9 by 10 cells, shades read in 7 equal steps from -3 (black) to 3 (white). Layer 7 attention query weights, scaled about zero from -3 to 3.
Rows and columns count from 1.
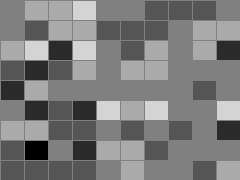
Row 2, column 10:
1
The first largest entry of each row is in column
4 3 2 4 2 5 1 5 6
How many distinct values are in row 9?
3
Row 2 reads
0 -1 1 1 -1 -1 -1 0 1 1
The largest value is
2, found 6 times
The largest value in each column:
1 2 1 2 2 1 2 0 1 2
